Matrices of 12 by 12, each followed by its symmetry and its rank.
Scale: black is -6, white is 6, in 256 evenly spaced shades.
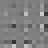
antisymmetric, rank two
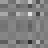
neither, rank one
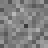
symmetric, full rank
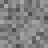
symmetric, full rank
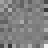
symmetric, rank two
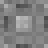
symmetric, rank two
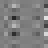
neither, rank one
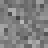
neither, full rank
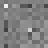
symmetric, rank two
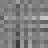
antisymmetric, rank two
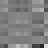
neither, rank one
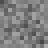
symmetric, full rank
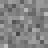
neither, full rank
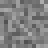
neither, full rank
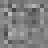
antisymmetric, rank two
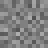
antisymmetric, rank two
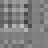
antisymmetric, rank two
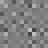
symmetric, rank two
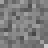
symmetric, full rank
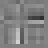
antisymmetric, rank two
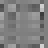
neither, rank one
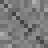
symmetric, full rank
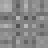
symmetric, rank two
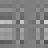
neither, rank one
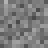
neither, full rank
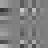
neither, rank one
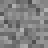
neither, full rank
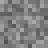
neither, full rank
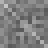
symmetric, full rank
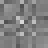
symmetric, rank two
